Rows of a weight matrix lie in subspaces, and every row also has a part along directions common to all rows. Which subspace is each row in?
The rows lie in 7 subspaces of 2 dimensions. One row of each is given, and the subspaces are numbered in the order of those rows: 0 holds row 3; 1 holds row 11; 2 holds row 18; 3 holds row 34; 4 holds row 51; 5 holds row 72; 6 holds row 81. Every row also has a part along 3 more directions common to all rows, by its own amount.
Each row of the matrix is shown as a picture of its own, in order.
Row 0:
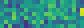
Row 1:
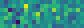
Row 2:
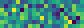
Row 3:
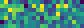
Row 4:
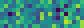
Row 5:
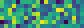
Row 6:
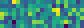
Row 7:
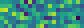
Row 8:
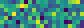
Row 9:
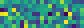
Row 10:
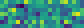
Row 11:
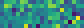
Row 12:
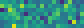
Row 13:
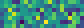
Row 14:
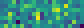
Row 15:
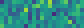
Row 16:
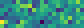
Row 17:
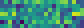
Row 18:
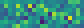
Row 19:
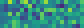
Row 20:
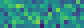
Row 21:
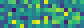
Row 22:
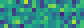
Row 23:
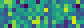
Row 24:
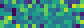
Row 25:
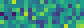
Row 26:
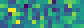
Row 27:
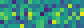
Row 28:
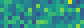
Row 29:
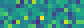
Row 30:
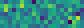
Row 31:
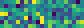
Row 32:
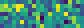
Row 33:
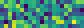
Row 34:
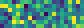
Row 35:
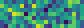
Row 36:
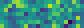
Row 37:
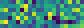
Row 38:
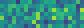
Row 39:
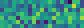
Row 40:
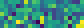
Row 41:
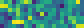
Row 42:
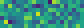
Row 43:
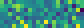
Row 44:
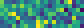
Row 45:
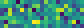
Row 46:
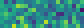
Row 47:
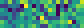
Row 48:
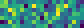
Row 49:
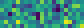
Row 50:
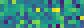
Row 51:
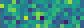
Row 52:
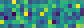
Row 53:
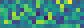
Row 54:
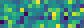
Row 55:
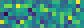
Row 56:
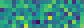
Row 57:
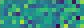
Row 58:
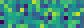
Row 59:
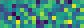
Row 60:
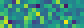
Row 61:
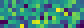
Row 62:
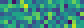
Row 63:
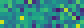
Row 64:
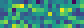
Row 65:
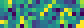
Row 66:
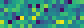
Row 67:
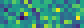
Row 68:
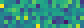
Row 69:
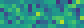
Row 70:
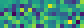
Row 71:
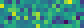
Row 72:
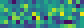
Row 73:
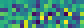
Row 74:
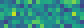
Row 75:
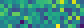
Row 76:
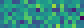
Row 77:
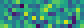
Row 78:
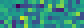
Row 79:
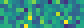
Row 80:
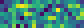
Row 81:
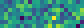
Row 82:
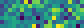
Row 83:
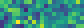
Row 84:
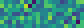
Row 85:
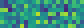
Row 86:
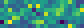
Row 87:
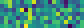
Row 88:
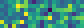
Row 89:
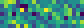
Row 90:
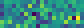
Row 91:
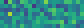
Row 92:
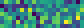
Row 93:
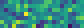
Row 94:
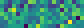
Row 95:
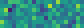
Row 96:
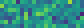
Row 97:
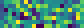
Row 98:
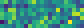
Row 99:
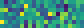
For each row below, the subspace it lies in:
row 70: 2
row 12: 0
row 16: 2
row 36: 1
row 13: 1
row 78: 6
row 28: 5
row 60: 4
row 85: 0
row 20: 6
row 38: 5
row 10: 3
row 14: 3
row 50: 1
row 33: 5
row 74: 3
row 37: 5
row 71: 4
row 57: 1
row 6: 1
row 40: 2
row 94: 1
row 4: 3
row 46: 5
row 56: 0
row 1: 3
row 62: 1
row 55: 2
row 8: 2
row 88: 6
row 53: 5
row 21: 0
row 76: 1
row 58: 6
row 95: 1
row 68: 4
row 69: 5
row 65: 6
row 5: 2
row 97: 6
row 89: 6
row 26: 3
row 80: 6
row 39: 5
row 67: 6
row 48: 0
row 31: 2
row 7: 6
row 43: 5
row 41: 3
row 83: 3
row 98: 1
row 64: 3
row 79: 4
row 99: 0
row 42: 4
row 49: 3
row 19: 0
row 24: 3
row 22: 2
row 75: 1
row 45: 2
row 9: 0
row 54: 6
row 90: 2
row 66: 5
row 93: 6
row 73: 0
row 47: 0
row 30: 1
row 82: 6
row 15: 4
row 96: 4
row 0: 5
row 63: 6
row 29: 2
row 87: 4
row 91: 0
